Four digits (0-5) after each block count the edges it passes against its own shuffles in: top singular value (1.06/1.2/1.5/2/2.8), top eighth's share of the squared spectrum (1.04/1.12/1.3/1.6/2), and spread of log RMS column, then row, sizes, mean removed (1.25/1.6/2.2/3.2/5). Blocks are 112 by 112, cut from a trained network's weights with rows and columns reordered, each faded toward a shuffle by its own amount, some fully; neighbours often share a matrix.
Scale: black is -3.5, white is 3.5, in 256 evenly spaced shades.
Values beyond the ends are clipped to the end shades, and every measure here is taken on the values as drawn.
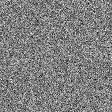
0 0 0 0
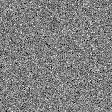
1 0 0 0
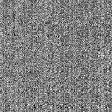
4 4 1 3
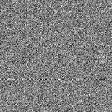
4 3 0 2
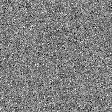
1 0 0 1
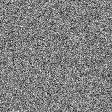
2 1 0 0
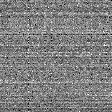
4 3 2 2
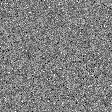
0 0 0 0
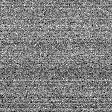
4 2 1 1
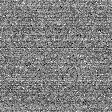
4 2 0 1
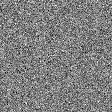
0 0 0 0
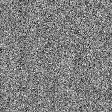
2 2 0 0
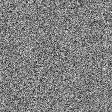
0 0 0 0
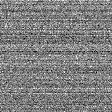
4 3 1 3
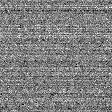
4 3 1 2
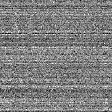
5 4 2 3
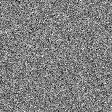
1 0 0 0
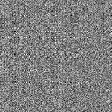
4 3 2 2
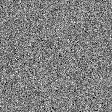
0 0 0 0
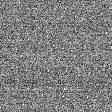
2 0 0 0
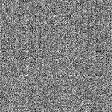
3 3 0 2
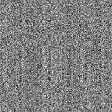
4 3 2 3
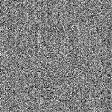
3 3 1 2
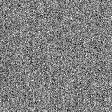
2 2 0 0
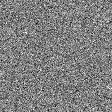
1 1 0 0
